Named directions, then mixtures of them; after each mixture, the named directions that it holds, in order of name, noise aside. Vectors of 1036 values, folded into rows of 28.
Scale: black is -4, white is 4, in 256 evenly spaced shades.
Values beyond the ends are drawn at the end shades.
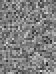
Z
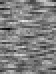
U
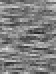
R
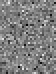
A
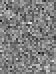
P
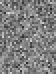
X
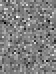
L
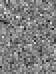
L, P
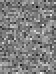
A, R, Z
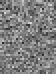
P, U, X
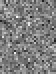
L, P, X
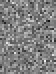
L, Z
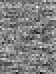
A, R, Z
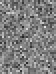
X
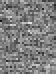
P, R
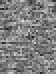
P, U, Z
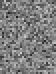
L, X, Z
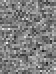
A, U, Z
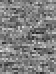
P, R, Z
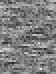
P, R
